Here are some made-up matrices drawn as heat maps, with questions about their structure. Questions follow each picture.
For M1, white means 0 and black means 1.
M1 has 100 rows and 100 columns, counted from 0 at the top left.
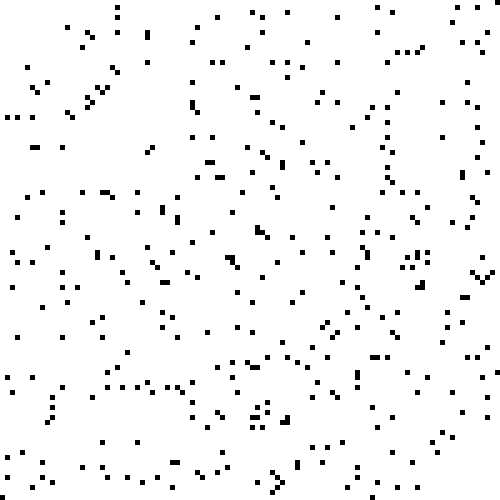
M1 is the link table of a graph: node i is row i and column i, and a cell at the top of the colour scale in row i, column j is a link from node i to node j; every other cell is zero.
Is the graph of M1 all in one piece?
no
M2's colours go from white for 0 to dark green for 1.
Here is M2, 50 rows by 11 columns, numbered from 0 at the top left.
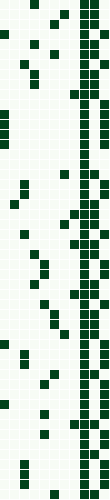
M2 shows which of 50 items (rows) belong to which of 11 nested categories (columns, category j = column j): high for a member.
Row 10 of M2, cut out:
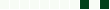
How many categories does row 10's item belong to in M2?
2
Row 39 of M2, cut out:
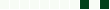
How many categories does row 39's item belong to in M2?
2
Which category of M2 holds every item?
8
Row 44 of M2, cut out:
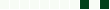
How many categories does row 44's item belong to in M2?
2
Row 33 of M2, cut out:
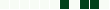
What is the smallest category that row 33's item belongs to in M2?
6
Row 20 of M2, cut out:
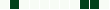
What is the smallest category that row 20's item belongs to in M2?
1
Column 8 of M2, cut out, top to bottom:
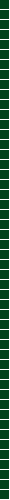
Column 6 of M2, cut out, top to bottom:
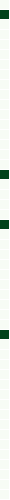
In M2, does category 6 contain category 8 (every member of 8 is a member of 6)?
no
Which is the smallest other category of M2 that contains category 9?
8
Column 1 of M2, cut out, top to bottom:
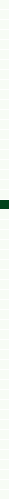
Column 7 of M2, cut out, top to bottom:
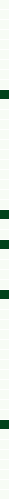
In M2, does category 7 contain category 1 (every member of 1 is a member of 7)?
no
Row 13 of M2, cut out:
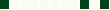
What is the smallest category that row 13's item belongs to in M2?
0
